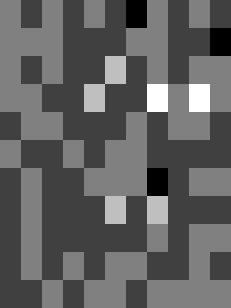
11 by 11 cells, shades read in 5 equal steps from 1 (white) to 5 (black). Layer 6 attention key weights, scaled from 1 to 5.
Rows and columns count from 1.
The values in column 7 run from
3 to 5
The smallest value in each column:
3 3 3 3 2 2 3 1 3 1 3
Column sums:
39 37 39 42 39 36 40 35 41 34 40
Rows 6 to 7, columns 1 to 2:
3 4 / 4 3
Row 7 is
4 3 4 4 3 3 3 5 4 3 3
